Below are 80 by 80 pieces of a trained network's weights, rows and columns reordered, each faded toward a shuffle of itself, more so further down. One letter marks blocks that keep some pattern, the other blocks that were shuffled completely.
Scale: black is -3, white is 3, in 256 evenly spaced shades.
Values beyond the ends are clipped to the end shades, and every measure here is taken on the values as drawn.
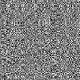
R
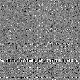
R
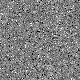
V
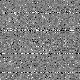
R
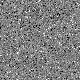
V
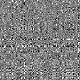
R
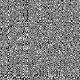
R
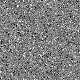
V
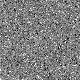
V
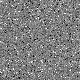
V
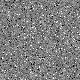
V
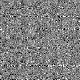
R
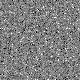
V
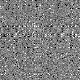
R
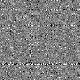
R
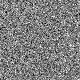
V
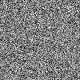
V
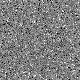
V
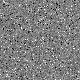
V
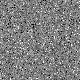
V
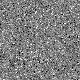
V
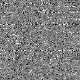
R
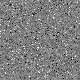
V
